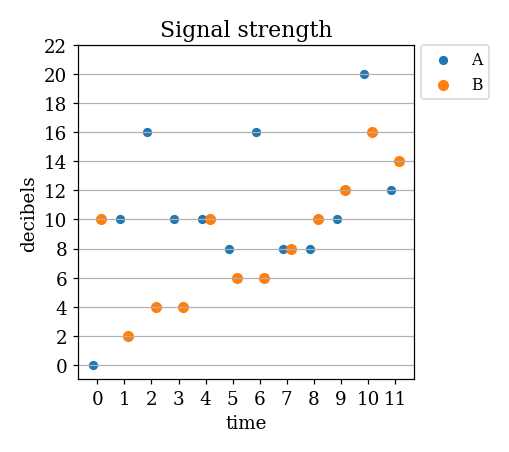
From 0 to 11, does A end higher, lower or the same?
higher
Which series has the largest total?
A
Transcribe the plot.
Title: Signal strength
x-axis: time, ticks 0 1 2 3 4 5 6 7 8 9 10 11
y-axis: decibels, ticks 0 2 4 6 8 10 12 14 16 18 20 22
Legend: A, B
Values:
A: 0 10 16 10 10 8 16 8 8 10 20 12
B: 10 2 4 4 10 6 6 8 10 12 16 14
